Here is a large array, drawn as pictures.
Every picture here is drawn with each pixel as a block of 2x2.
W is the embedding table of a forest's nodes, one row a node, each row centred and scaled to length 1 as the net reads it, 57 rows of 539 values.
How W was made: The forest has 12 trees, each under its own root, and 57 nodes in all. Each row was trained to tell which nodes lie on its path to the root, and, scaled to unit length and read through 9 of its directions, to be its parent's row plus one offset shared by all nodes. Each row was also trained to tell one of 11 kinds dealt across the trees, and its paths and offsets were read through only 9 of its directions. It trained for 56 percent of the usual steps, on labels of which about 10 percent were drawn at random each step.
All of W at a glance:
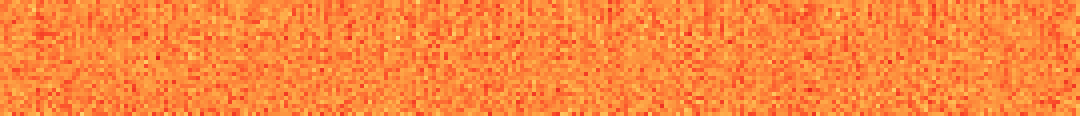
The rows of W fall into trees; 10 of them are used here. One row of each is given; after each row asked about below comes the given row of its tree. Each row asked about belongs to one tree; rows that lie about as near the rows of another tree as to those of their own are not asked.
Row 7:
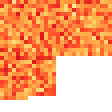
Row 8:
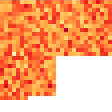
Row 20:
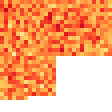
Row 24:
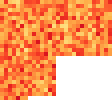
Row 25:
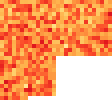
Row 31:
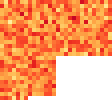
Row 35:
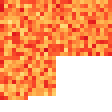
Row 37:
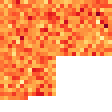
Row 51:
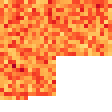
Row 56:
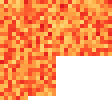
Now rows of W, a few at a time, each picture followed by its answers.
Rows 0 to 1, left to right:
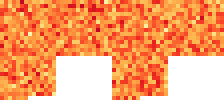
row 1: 25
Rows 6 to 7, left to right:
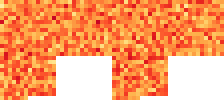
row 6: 37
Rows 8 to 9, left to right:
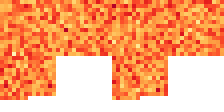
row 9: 24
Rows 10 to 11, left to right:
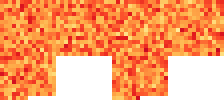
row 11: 24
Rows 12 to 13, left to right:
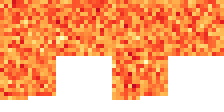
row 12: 51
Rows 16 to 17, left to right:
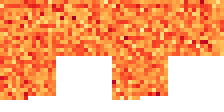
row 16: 24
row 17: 51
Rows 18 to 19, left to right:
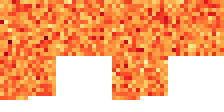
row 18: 37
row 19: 37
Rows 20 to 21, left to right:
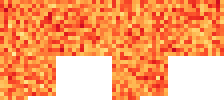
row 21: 31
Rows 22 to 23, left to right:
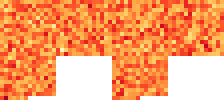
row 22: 51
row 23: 20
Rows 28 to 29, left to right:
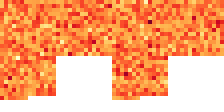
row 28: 51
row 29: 37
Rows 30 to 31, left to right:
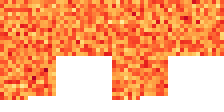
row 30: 25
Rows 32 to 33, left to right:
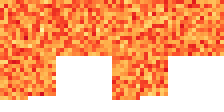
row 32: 51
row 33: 35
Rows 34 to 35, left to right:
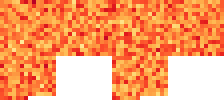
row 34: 35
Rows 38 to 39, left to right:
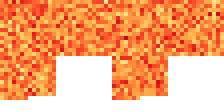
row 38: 24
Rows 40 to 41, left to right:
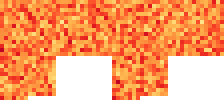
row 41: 56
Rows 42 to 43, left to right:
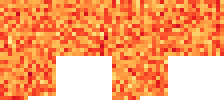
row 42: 25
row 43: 31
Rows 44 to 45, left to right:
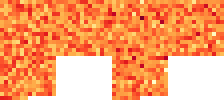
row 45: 37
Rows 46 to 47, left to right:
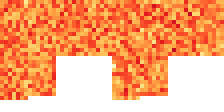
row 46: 20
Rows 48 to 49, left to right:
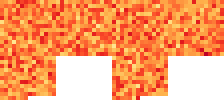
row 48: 24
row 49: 56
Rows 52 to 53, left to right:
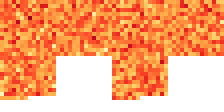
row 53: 25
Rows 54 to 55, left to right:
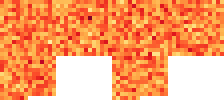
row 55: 7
